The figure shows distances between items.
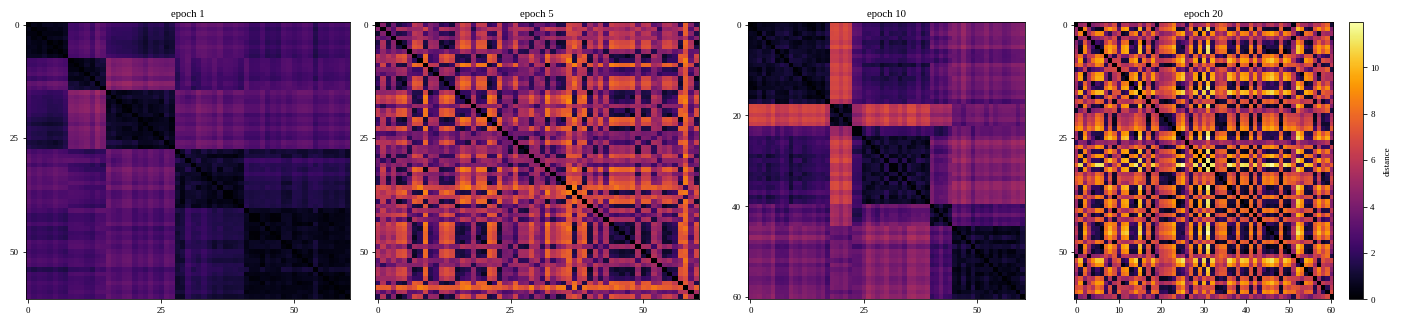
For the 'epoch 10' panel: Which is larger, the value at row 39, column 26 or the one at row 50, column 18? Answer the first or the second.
the second
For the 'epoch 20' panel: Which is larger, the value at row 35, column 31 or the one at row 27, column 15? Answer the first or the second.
the second
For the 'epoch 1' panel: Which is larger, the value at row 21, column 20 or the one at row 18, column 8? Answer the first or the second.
the second
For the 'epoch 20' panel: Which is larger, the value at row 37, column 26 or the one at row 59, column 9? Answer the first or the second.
the first
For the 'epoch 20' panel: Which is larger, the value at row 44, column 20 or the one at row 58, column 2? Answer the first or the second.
the first
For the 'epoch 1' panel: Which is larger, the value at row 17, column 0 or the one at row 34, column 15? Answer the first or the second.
the second
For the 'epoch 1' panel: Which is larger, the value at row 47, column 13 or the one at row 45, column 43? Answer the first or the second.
the first
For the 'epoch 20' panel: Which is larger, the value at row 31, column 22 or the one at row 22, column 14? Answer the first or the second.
the second
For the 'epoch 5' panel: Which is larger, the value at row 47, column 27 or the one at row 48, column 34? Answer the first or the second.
the second
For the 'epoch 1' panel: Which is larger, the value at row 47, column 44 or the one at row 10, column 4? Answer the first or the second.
the second
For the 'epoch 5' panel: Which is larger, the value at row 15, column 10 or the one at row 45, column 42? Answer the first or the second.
the second
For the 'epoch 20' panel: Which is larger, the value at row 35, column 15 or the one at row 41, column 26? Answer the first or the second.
the first
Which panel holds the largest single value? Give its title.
epoch 20
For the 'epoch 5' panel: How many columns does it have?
61
